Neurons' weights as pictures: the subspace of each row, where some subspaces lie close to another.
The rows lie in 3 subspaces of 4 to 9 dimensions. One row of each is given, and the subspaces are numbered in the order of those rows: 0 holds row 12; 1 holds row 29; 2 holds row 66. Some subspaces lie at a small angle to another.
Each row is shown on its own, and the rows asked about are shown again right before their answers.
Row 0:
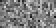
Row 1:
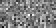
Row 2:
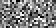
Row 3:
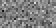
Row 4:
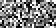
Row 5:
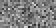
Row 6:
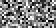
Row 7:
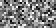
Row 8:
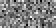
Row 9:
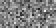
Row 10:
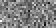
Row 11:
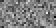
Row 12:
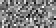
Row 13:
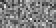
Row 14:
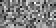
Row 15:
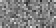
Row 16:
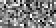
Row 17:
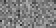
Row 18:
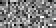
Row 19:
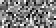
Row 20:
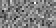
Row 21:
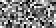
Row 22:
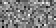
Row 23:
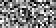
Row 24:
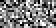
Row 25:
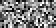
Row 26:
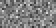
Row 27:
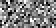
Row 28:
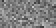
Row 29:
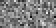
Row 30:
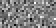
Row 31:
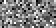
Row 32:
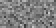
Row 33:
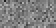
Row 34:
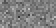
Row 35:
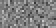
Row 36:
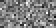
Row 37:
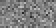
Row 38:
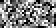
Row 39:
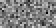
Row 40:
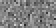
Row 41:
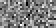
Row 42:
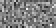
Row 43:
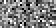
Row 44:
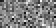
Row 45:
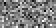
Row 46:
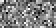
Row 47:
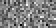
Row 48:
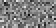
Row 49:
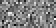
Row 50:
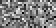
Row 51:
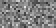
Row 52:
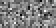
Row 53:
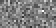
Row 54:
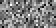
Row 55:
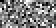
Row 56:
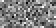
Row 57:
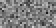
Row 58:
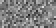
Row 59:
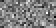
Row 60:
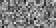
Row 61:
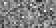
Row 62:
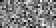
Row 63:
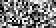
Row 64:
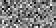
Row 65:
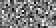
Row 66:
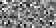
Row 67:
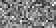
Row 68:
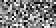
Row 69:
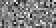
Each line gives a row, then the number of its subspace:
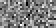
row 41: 0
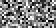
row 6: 0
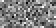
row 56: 0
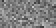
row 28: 1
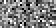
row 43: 0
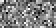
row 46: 1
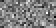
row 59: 0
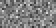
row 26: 0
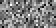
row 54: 2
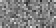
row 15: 1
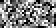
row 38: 1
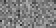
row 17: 2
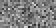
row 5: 2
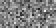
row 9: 2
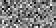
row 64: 2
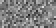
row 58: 0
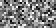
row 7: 2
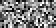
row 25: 2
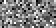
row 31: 0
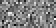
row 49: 0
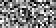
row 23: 2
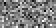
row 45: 2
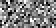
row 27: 1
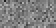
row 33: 2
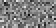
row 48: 2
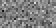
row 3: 1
